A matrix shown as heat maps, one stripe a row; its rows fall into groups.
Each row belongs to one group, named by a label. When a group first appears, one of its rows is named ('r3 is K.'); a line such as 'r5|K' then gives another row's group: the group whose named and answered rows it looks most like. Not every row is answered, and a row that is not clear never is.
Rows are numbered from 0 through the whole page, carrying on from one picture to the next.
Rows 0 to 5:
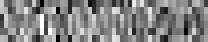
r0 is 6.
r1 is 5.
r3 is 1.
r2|1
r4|1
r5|5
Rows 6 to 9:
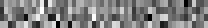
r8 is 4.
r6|1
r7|1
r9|5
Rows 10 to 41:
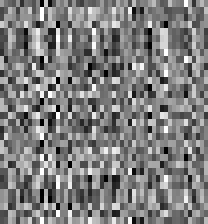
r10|6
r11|1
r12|1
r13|5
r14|4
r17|4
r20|4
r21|5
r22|4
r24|6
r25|5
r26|4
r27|6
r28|4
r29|1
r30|6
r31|5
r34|1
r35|4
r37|6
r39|5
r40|4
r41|1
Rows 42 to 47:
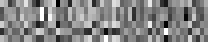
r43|1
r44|1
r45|5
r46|4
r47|5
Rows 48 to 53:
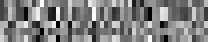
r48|1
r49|4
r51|5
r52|6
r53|5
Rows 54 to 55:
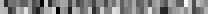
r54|6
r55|5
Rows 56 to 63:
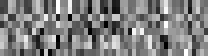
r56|4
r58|5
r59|4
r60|6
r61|5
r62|5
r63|6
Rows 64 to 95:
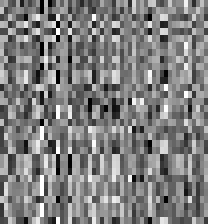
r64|6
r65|6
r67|5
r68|4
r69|5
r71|6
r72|5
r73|6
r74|5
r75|5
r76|4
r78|6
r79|4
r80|4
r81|6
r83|1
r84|4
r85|4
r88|5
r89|1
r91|1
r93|1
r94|1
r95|4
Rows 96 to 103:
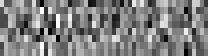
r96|6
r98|4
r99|4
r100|6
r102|1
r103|1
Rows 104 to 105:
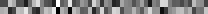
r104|4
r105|5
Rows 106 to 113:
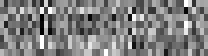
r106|6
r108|6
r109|6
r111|1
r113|5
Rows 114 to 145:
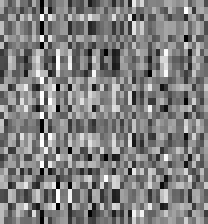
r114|6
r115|6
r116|1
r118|6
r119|1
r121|4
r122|4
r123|4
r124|4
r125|1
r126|5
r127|1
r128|1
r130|1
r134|1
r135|5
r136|4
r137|1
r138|6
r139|5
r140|5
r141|4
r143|5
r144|6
